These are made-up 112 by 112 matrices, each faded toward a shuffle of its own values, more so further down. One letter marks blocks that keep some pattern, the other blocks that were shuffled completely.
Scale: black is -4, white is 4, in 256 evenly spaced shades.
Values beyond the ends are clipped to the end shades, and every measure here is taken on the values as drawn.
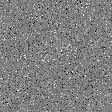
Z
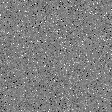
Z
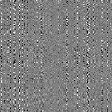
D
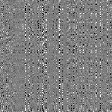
D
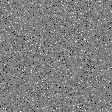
Z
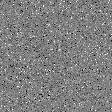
Z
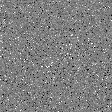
Z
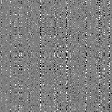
D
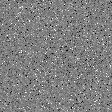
Z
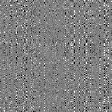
D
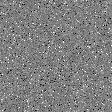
Z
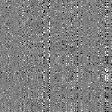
D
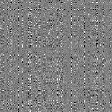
D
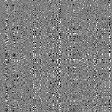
D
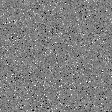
Z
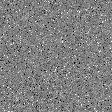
Z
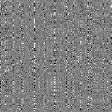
D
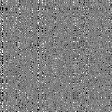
D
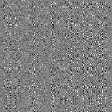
D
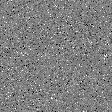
Z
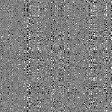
D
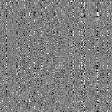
D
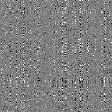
D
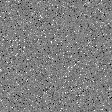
Z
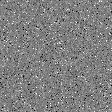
Z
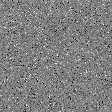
Z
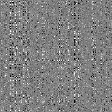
D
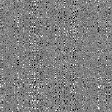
D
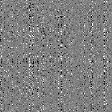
D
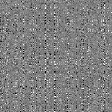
D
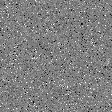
Z
